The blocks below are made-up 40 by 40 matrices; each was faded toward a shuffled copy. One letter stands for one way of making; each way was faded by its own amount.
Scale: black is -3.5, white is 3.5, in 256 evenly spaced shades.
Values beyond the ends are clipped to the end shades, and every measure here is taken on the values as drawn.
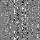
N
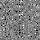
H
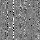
N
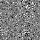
H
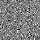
H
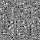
H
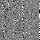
N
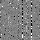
N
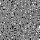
H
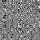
H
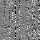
N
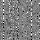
N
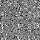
H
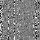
N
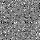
H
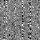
N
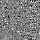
H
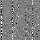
N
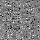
H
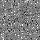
H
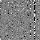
N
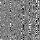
N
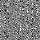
N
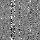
N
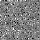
H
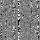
N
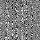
N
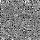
H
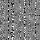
N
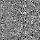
N
